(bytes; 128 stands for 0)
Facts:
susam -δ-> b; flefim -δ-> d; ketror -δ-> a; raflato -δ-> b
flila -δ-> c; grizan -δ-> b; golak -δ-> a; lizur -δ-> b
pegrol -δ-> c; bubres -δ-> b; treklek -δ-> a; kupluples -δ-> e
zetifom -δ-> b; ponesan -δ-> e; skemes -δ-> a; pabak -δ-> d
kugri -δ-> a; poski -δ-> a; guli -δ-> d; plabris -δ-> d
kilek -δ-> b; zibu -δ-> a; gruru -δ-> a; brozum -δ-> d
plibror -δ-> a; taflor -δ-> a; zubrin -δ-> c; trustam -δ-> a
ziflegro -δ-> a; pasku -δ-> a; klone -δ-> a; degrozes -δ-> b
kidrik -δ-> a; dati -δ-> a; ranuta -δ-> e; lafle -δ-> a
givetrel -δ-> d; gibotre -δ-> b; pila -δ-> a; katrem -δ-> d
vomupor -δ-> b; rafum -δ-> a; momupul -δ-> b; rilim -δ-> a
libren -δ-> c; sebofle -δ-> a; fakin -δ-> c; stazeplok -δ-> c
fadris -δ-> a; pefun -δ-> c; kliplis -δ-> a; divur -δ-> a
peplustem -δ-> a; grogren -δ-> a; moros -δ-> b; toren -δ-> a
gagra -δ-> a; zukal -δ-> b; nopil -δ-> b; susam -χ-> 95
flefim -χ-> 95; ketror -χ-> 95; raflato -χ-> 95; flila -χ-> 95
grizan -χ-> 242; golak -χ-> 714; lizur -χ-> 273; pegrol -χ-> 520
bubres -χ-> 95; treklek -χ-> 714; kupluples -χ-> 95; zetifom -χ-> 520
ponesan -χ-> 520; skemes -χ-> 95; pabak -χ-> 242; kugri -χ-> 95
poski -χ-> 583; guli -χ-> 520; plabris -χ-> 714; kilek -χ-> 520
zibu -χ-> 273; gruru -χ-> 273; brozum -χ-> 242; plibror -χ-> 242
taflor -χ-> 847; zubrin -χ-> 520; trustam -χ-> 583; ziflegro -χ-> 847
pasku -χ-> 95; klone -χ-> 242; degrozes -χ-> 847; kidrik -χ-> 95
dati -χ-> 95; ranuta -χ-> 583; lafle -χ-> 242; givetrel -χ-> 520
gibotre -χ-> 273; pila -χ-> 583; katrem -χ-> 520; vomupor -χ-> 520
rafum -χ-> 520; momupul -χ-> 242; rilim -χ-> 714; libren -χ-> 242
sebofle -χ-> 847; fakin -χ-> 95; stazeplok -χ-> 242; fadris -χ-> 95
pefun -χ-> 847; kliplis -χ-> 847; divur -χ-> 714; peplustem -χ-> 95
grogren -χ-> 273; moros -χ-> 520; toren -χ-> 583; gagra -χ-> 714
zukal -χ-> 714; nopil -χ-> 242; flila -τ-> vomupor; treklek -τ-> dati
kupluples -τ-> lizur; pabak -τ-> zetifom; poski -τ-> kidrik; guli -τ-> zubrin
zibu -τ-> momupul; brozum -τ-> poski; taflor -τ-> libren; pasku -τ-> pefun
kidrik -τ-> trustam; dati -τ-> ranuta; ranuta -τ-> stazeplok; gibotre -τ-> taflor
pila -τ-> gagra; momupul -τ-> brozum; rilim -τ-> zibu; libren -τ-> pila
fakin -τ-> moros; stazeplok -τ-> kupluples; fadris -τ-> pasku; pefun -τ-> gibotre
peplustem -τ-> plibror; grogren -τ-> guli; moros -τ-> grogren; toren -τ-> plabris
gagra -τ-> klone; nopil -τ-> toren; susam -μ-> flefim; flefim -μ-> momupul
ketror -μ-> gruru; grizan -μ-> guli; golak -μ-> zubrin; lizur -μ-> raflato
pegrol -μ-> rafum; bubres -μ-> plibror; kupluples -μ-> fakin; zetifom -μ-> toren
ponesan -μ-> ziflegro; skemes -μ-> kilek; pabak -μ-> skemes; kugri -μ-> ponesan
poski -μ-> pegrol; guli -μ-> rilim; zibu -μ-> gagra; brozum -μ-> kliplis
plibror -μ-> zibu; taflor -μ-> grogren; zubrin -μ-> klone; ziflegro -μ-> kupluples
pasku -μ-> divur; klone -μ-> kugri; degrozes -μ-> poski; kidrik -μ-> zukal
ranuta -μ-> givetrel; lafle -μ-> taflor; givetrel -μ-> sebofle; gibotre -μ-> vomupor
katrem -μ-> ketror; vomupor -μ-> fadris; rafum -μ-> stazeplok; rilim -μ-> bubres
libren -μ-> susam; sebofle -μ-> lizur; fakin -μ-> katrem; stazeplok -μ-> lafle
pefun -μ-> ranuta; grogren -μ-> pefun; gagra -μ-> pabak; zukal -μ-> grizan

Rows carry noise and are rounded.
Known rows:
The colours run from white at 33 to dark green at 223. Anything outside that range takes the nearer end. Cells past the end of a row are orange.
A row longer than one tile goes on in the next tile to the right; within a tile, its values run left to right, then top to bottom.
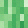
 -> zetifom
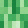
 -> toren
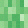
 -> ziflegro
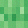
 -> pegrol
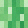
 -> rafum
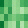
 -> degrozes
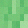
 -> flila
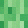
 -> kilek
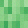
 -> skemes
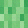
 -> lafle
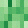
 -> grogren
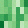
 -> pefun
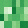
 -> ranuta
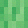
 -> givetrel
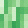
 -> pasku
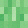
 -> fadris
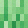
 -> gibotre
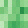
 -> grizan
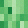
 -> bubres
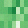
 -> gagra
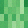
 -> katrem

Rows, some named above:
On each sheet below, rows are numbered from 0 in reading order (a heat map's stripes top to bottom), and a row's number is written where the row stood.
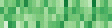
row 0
libren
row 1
klone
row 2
grogren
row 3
grogren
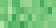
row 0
ponesan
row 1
treklek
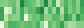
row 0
stazeplok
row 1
gagra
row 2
guli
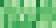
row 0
lizur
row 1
grogren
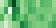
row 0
poski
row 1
vomupor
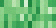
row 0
lizur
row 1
degrozes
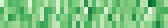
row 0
moros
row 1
pasku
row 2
rilim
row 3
zibu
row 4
nopil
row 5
kidrik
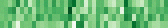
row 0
gagra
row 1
guli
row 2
pila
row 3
rilim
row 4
trustam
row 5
guli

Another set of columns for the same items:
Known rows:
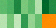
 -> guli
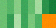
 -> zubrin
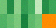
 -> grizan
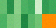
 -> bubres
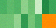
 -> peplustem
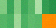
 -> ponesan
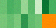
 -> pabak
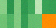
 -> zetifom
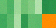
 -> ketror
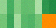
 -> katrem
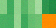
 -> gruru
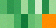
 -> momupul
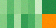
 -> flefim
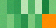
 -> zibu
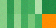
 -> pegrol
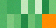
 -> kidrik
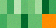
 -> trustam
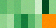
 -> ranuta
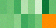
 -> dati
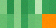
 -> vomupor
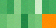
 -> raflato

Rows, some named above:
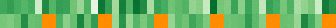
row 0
nopil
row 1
gagra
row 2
degrozes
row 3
stazeplok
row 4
lizur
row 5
plabris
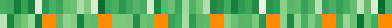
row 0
pefun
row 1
treklek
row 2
nopil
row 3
klone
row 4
gibotre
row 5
sebofle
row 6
rilim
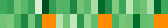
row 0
pila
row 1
guli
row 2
trustam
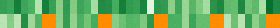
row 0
moros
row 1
pegrol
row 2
gibotre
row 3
gruru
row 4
guli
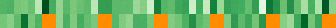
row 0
toren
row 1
givetrel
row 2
kupluples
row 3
brozum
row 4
libren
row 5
poski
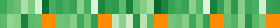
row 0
treklek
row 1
pasku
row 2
grogren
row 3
pasku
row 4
susam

